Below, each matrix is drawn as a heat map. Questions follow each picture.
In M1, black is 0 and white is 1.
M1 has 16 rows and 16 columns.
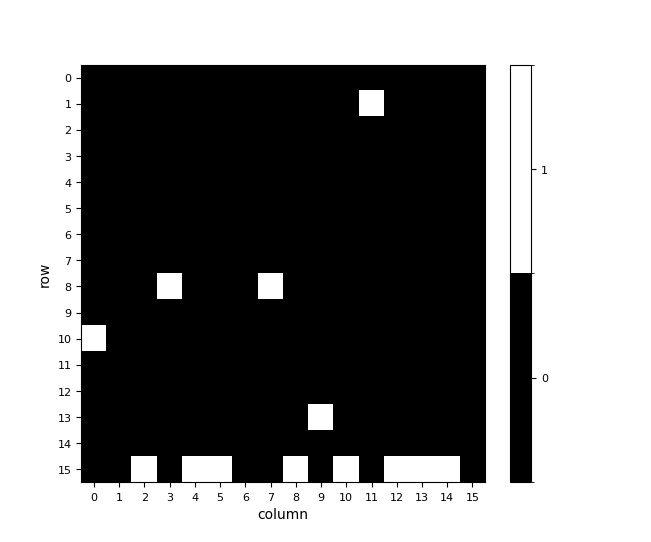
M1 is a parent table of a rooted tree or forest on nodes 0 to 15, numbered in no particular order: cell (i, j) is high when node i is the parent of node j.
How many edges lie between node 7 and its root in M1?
2
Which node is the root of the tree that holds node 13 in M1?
15
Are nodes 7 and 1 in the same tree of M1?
no
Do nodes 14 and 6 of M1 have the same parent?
no
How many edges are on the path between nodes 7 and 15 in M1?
2
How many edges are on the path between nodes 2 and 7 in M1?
3
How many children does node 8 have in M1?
2
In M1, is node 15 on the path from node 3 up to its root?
yes
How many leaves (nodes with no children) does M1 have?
11
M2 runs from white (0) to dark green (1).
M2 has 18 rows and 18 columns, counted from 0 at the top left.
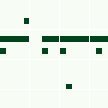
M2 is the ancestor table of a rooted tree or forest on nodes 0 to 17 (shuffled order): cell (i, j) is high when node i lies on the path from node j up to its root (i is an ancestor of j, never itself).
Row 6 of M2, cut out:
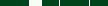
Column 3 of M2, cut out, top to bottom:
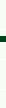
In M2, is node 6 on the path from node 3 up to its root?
yes
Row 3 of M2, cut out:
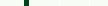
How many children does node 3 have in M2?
1
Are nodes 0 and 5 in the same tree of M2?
no
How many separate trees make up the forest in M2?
2
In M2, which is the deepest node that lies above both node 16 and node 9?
6
